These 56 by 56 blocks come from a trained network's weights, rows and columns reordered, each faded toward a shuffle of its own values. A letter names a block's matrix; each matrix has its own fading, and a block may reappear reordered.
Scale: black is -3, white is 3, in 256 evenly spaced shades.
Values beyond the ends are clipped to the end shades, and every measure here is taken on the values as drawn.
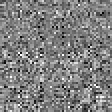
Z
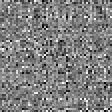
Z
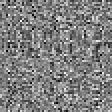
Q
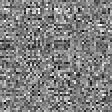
Q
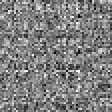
Q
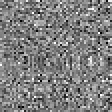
Z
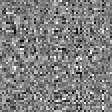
Z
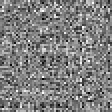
Q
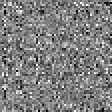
Z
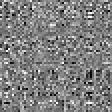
Z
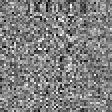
Q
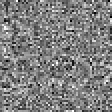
Q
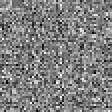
Q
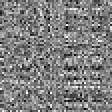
Q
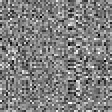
Q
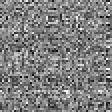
Q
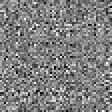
Z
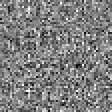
Q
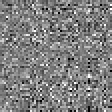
Z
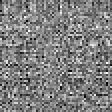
Q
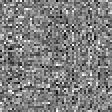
Z
